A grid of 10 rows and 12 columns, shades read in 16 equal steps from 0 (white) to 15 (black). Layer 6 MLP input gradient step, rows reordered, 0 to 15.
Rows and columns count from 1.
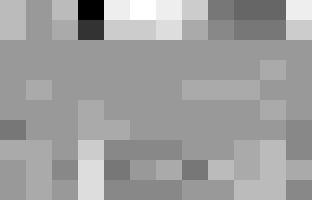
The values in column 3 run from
4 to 7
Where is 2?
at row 2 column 7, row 9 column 4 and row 10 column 4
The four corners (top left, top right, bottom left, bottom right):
4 1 6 7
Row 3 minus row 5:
0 1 0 0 0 0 0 1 1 1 0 0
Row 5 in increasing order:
5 5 5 5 6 6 6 6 6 6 6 6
